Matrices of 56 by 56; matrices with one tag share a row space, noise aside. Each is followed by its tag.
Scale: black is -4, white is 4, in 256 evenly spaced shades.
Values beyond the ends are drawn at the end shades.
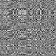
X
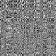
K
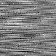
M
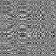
X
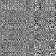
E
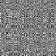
K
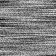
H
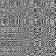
E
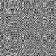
K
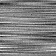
H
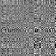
E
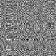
K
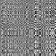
E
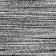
H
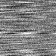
M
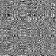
X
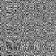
K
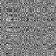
K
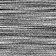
H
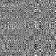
E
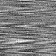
M
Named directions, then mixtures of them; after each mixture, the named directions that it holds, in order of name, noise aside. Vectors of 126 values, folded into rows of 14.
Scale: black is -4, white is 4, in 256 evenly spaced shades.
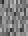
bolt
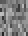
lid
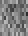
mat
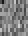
bolt, lid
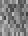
mat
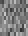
bolt, mat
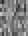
bolt, lid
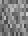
mat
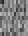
bolt, lid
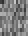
bolt, lid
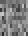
lid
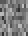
lid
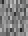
bolt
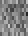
mat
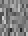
bolt, lid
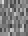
bolt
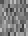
bolt, mat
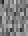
bolt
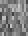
lid, mat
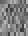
bolt, mat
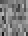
lid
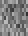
mat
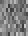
bolt, mat
